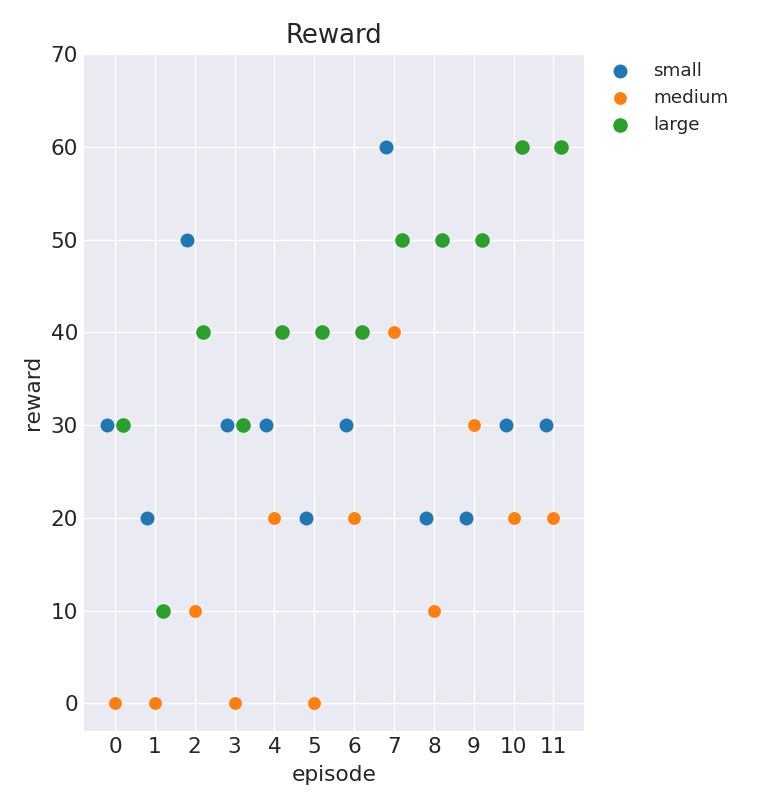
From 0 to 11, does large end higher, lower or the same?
higher
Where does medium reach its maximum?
7
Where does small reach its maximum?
7
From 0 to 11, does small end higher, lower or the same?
the same
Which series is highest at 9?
large
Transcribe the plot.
Title: Reward
x-axis: episode, ticks 0 1 2 3 4 5 6 7 8 9 10 11
y-axis: reward, ticks 0 10 20 30 40 50 60 70
Legend: small, medium, large
Values:
small: 30 20 50 30 30 20 30 60 20 20 30 30
medium: 0 0 10 0 20 0 20 40 10 30 20 20
large: 30 10 40 30 40 40 40 50 50 50 60 60
